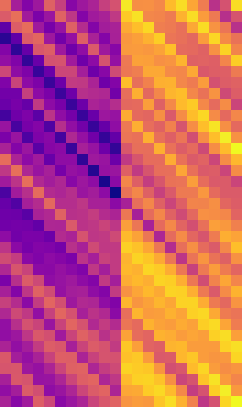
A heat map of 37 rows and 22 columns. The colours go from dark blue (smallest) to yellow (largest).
The right part is higher, past a seam about 50% of the way across. The ninth with the highest average is the bottom right. Streaks slant down to the right.
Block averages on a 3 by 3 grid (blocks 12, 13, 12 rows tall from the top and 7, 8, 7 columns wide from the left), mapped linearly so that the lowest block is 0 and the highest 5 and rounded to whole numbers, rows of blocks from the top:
0 2 4
0 2 4
1 3 5
